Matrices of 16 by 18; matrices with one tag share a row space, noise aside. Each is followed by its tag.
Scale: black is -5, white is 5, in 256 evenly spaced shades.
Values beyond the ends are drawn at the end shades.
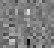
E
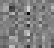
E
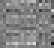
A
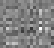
A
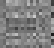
A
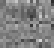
A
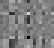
E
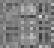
A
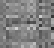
A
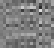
A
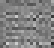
A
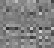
A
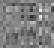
A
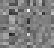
E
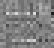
A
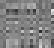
A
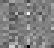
E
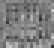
A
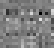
A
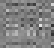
A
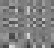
E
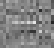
A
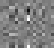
E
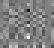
E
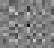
E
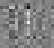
E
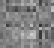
A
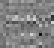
A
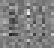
E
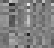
E
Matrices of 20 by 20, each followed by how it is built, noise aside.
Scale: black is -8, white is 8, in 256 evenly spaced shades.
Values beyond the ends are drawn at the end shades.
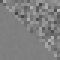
upper triangular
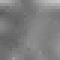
smooth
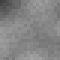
smooth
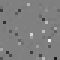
sparse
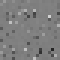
sparse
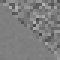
upper triangular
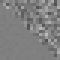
upper triangular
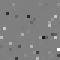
sparse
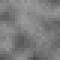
smooth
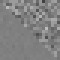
upper triangular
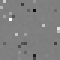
sparse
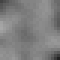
smooth
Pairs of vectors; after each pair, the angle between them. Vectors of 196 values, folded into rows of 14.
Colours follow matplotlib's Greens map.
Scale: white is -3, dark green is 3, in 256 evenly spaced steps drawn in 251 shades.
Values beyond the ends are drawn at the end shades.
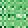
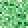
partly opposed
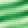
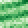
nearly parallel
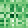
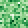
partly opposed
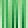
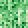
partly aligned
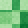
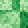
nearly parallel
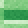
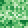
partly opposed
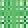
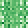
nearly parallel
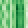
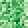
partly aligned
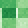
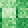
nearly opposite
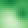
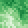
nearly parallel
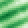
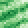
nearly parallel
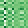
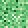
partly opposed
